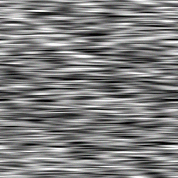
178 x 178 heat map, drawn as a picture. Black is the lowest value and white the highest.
Average level on the scale: 50%. Grain: streaks across. Histogram: bell-shaped. Mirror symmetry: none.
